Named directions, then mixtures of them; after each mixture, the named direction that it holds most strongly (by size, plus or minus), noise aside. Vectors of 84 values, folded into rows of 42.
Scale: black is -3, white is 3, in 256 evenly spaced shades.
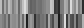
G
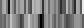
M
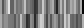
M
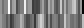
M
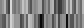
M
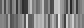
G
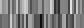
G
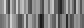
M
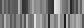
G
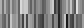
G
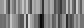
M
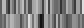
M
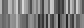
G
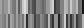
G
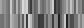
G
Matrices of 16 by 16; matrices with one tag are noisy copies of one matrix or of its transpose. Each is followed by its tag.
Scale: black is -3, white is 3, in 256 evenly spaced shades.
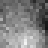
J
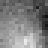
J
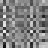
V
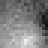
J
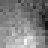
J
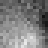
J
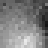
J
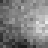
J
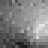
J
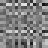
V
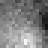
J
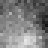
J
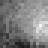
J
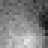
J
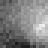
J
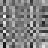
V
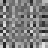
V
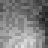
J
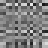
V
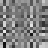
V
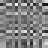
V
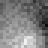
J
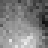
J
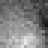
J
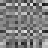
V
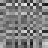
V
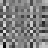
V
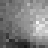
J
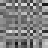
V
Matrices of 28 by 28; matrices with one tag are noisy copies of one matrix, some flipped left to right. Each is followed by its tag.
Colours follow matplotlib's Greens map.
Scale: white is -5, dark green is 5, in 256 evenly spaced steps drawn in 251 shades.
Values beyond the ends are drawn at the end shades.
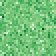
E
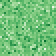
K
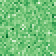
E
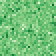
E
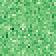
E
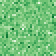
E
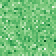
K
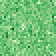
E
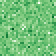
E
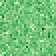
E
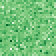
K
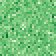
E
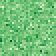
K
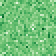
E
